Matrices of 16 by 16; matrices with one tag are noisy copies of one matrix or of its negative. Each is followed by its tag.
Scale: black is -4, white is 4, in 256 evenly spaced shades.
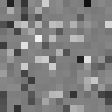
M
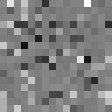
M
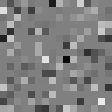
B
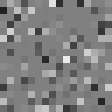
B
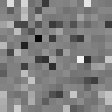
M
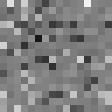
M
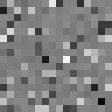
B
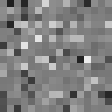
M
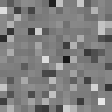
B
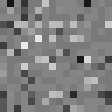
M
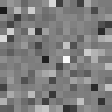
B
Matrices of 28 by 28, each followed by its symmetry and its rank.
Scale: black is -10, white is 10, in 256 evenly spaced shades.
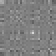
symmetric, rank three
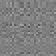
neither, rank three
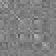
symmetric, rank five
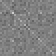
symmetric, rank five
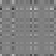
neither, rank one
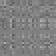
neither, rank three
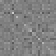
symmetric, rank five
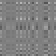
neither, rank one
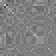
symmetric, rank five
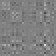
symmetric, rank three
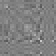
symmetric, rank three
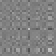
symmetric, rank three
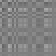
symmetric, rank one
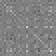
symmetric, rank five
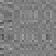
neither, rank three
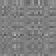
neither, rank three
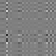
neither, rank one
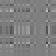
neither, rank one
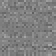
neither, rank five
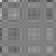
symmetric, rank one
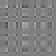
symmetric, rank one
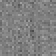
neither, rank five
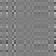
neither, rank one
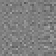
neither, rank five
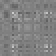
symmetric, rank three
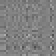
neither, rank three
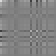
symmetric, rank one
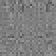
neither, rank five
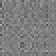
neither, rank five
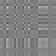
symmetric, rank one
